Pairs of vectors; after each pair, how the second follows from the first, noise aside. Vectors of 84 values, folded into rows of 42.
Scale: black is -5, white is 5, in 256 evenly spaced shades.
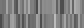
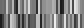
scaled up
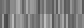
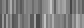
wrapped around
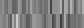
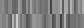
copied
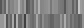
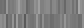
shrunk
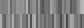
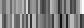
scaled up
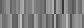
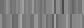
shrunk
